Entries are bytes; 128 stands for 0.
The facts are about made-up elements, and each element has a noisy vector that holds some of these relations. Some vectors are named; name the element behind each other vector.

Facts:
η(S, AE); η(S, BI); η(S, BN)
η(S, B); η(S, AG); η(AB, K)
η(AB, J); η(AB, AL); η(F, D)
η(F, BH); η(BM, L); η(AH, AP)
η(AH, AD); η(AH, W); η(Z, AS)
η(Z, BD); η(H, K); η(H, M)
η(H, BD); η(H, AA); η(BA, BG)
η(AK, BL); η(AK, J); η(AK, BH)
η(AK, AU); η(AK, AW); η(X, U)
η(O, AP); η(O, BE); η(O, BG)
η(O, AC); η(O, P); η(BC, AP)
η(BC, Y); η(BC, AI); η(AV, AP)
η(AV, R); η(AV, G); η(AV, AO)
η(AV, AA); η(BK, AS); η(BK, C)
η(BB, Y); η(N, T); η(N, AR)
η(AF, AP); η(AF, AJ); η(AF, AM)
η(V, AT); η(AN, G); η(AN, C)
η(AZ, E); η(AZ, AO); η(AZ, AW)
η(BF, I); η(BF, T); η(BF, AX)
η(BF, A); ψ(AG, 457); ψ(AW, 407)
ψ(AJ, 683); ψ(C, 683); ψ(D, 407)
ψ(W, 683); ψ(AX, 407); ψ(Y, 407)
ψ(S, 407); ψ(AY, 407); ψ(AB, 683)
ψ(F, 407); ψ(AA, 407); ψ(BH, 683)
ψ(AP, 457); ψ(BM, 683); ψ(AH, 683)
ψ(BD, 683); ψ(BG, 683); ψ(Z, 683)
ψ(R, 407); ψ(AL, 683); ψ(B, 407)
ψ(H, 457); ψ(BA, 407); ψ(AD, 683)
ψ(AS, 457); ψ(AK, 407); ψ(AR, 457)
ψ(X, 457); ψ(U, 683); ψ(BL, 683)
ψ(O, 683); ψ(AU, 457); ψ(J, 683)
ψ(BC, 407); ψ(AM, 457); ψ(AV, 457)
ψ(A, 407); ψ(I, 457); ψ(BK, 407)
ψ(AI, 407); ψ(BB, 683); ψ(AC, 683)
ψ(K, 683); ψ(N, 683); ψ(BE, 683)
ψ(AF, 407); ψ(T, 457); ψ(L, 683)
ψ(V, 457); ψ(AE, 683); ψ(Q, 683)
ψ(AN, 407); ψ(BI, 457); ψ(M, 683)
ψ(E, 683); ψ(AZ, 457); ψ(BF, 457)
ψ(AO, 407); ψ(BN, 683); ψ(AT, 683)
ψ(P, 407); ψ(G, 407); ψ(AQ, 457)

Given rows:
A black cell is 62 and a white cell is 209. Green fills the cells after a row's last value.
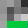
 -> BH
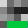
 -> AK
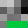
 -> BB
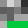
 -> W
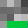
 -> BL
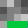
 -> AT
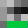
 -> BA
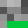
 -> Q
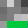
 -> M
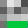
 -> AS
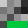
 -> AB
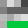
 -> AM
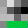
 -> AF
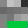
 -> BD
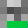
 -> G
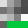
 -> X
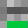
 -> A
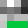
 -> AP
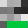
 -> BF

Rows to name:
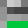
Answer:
AI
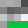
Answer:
T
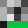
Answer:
BK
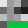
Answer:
AZ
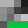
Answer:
BM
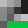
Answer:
N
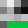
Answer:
AV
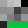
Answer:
Z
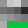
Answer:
Y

